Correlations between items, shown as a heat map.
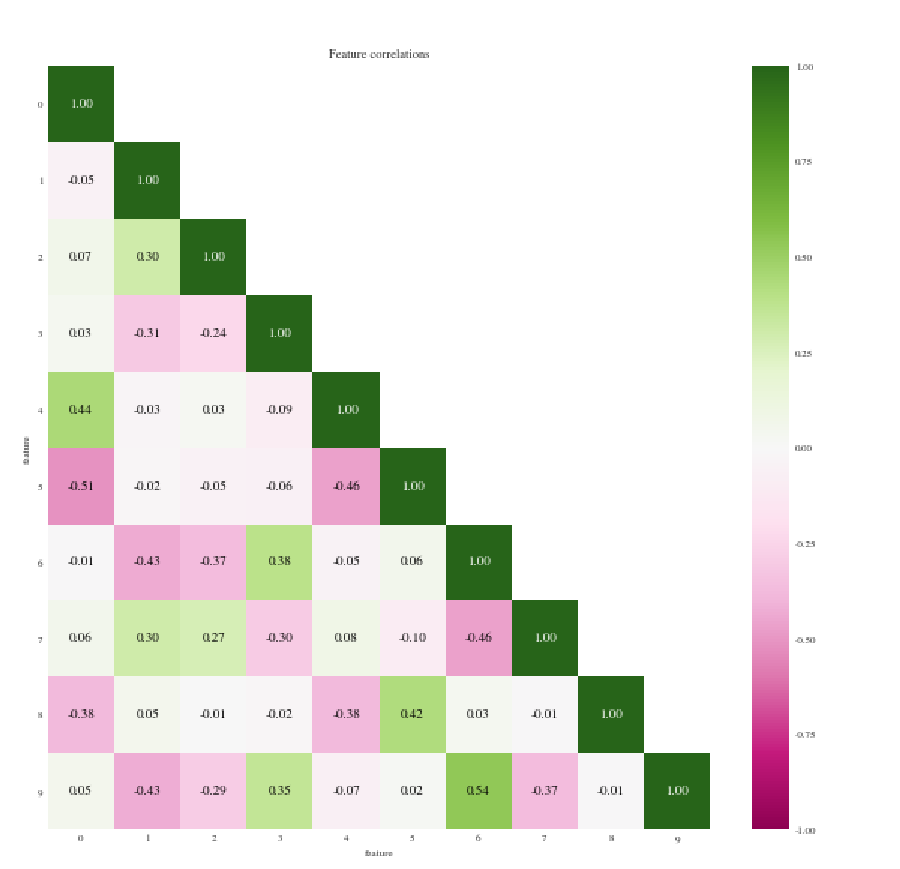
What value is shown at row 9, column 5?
0.02
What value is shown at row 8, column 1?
0.05
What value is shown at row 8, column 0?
-0.38
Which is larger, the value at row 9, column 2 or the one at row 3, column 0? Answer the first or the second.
the second
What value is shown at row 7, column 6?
-0.46
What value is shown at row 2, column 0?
0.07
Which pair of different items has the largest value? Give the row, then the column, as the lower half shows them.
9, 6
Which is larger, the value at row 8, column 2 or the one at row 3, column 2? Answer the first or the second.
the first
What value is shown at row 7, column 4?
0.08
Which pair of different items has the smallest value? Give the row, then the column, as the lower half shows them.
5, 0
